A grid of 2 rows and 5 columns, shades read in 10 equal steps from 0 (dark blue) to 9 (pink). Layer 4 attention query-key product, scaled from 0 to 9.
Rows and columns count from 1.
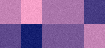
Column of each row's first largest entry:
2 5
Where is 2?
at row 1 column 5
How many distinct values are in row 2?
4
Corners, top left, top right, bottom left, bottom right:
7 2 3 7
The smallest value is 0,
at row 2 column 2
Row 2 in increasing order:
0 3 4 4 7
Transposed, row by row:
7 3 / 9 0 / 6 4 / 6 4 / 2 7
